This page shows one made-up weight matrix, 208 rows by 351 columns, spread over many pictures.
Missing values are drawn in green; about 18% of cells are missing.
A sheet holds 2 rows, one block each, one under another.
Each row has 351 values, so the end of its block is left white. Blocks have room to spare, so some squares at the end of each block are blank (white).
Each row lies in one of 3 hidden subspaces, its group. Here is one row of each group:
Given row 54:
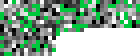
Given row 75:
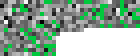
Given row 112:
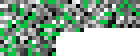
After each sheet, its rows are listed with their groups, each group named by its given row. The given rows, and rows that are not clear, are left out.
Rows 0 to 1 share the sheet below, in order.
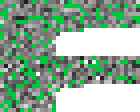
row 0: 54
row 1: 112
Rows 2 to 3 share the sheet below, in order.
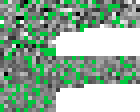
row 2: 54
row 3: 75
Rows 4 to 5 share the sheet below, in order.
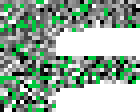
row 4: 112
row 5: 54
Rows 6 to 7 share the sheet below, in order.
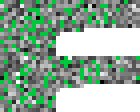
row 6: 112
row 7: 54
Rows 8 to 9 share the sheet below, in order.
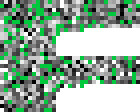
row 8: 54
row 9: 112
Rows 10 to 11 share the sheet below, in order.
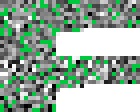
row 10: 75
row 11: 112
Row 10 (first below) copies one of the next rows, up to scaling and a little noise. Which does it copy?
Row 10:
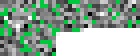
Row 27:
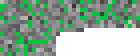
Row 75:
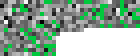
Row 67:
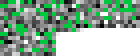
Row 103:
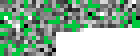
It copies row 103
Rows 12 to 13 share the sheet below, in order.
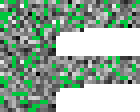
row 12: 112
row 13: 112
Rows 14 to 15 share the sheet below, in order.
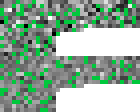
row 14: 75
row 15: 54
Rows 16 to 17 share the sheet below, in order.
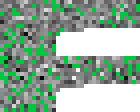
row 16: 54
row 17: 54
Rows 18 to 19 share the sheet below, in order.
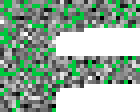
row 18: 54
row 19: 112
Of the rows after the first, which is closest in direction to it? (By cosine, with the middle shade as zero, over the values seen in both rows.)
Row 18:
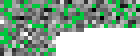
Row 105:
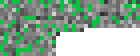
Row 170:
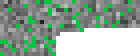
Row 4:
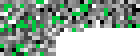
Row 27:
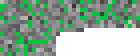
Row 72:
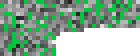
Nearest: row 72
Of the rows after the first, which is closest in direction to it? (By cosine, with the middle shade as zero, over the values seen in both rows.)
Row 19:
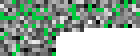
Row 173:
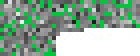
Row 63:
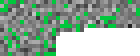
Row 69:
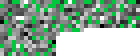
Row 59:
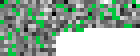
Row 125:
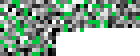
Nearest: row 63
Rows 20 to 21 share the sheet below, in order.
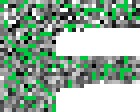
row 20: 112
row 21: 54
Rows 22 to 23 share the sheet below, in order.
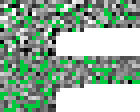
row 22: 112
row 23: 112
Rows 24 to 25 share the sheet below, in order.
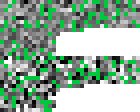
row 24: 54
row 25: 54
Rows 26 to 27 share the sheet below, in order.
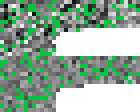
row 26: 112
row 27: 75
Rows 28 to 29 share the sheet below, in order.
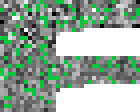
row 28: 54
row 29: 54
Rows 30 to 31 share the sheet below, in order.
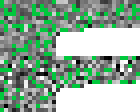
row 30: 75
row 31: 75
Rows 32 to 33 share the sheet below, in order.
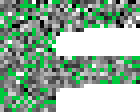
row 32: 75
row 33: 54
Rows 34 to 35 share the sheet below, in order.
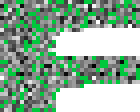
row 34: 112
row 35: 54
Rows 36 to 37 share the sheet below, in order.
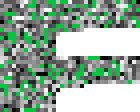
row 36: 54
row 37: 75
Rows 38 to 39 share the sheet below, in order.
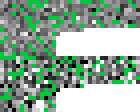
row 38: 54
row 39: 75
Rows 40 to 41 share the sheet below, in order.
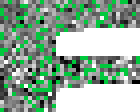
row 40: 54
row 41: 54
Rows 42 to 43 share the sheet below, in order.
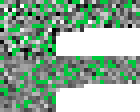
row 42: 112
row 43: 75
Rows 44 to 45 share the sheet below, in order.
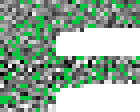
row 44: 112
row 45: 112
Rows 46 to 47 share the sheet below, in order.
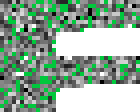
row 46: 75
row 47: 54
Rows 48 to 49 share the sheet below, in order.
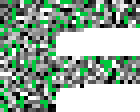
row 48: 54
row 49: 112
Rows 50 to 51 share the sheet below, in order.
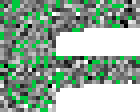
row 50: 54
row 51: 112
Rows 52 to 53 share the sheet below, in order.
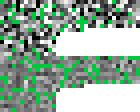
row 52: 75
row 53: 75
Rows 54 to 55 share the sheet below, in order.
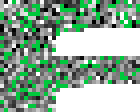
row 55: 112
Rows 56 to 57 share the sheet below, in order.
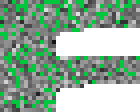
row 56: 54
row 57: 75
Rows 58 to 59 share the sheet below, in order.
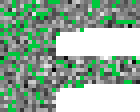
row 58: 112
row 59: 75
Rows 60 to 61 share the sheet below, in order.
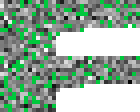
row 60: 75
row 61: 112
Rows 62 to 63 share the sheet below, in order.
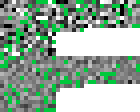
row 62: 75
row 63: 112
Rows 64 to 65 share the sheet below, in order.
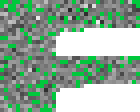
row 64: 112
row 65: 112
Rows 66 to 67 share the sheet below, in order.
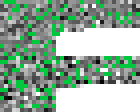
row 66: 112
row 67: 75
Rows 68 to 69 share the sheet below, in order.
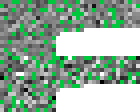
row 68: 112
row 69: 54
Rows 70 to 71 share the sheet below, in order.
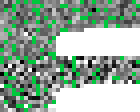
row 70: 54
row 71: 112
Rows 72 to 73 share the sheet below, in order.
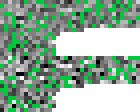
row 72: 54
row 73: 54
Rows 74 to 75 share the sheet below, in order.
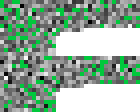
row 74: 112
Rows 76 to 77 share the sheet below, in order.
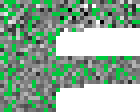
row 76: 112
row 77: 112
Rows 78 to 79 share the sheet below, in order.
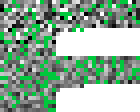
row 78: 112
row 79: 112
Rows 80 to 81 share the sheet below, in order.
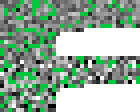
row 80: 75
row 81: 112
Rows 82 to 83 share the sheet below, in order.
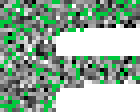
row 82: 75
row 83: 75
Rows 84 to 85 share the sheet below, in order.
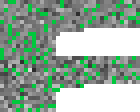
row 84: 54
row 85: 112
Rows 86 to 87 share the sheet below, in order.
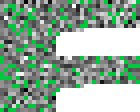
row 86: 75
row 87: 54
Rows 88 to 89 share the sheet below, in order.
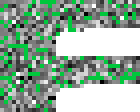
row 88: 112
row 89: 54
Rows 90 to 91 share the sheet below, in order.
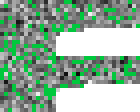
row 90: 75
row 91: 75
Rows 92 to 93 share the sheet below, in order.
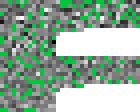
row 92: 54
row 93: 112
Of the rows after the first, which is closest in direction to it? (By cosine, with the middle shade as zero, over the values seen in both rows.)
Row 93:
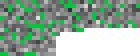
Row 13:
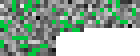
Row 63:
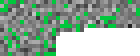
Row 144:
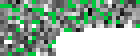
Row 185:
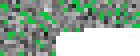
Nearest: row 185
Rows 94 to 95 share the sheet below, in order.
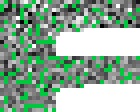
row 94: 54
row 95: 112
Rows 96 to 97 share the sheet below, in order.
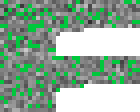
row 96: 112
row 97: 75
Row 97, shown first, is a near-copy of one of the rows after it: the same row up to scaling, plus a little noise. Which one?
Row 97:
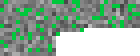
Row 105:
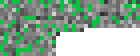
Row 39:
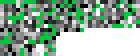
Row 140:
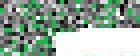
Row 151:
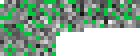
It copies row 140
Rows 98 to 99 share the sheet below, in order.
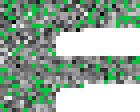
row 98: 112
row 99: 75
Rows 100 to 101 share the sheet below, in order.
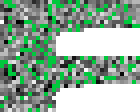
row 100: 75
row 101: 112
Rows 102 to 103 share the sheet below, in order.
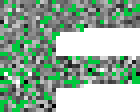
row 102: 75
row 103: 75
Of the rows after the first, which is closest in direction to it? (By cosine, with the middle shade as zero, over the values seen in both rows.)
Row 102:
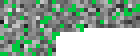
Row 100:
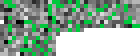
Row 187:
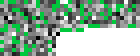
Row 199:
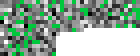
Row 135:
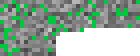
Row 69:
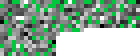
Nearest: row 199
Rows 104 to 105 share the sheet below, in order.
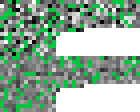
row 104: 75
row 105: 75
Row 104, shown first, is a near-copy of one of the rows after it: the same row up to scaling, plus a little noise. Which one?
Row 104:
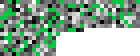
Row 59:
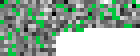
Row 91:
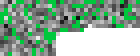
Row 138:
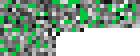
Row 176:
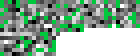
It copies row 176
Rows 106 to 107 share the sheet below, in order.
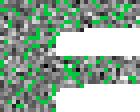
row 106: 75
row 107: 54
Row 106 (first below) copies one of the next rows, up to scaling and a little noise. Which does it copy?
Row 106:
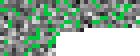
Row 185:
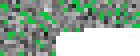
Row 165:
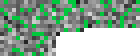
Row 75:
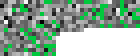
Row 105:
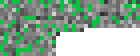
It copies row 165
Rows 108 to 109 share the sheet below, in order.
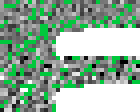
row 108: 75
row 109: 54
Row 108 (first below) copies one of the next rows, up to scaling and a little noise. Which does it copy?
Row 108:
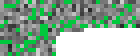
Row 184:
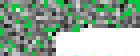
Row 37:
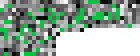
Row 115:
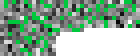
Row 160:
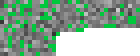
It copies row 115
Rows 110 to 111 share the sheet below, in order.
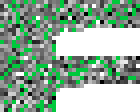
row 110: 112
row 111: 54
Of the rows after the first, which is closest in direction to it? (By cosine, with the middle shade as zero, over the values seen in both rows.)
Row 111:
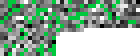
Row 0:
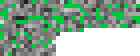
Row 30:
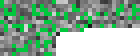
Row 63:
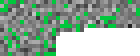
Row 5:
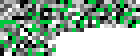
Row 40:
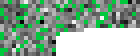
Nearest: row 40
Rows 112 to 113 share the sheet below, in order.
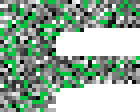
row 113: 112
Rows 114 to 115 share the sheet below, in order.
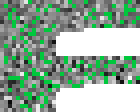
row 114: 54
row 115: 75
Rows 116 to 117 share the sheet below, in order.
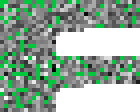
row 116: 112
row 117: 75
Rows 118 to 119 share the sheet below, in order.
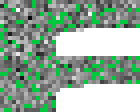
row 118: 75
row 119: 54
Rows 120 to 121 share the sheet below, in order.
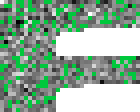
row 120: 75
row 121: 54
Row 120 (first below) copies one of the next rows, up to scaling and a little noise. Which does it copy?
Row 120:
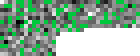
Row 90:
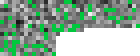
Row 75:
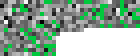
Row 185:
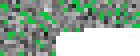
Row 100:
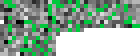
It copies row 90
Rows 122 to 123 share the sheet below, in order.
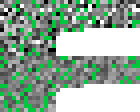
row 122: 112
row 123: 112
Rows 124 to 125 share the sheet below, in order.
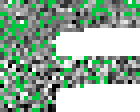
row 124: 54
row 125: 112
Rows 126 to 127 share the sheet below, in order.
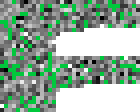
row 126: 54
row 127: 112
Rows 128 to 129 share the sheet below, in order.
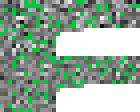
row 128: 54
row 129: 54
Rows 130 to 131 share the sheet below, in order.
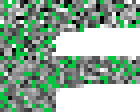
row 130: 54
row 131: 75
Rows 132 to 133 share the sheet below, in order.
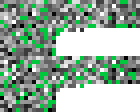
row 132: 112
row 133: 112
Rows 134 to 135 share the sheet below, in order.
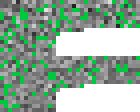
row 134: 75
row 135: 112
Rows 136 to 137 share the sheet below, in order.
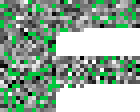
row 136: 54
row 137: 112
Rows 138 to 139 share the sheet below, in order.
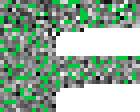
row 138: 75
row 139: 112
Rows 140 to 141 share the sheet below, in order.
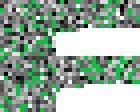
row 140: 75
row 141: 75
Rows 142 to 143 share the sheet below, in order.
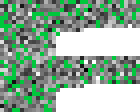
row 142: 112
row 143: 112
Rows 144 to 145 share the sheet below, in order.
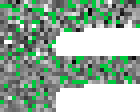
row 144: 75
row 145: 75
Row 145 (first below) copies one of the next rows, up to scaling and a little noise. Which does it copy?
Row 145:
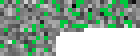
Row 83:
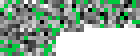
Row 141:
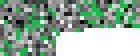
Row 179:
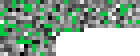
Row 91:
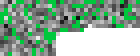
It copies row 83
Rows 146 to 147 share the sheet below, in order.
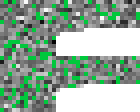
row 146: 54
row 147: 75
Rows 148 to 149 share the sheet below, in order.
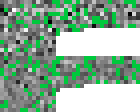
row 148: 112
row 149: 54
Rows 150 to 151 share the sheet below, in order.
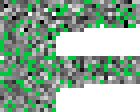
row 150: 54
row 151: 75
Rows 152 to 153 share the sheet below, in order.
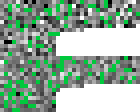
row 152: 75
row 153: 112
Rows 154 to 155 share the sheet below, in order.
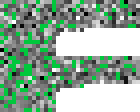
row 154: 112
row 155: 54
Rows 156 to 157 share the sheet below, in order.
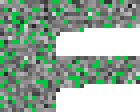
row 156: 75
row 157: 75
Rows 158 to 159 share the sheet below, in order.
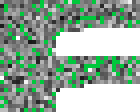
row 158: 112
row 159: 75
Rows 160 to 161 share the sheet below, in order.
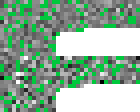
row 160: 75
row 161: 54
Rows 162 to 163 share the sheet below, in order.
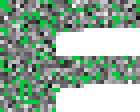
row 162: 75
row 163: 112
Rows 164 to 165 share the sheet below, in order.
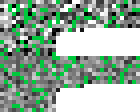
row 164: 112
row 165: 75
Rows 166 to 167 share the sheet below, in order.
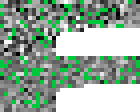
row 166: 75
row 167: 54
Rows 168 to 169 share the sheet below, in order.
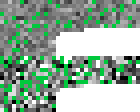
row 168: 54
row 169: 54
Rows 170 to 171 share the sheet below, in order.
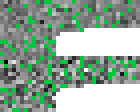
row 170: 54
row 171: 112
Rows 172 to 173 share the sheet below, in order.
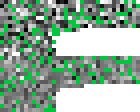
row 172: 75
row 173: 54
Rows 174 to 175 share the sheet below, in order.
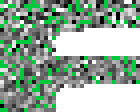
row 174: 54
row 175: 112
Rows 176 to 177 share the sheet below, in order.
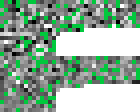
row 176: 75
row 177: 54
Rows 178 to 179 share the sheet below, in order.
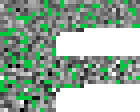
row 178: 75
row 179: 75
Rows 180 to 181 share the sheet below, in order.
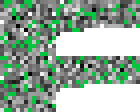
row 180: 54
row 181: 75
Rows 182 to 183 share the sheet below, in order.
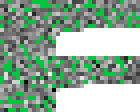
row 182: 112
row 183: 75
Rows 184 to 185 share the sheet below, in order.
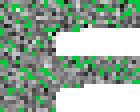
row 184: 75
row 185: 75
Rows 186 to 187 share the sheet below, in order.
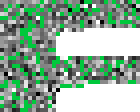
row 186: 112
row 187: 75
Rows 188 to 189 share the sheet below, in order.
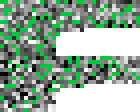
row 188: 112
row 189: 112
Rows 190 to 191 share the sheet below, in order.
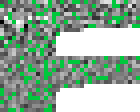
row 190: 75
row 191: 112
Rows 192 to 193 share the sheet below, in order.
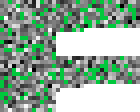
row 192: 75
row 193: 112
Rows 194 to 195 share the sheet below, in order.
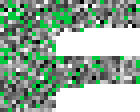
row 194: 112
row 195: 54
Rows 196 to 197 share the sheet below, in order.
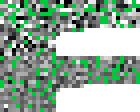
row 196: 54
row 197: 75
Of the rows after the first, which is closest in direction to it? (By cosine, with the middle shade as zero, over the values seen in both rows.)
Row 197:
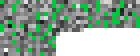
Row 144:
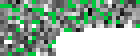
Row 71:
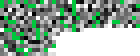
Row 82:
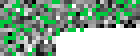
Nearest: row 144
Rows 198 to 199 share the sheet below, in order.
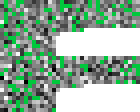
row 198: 75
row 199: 75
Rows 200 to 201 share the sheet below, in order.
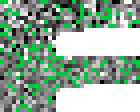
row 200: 54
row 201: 54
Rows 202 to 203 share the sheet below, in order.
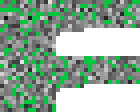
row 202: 75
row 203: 112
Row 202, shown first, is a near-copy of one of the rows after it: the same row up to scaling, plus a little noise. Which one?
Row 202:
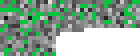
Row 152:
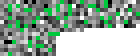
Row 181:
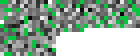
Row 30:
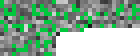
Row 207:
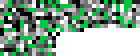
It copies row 181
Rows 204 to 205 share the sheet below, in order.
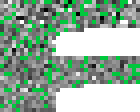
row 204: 54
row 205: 54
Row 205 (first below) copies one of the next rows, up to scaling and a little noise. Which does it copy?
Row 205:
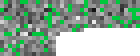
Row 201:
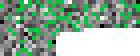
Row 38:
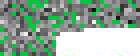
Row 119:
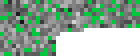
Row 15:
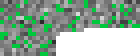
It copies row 38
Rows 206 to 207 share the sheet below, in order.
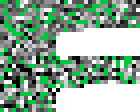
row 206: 54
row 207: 75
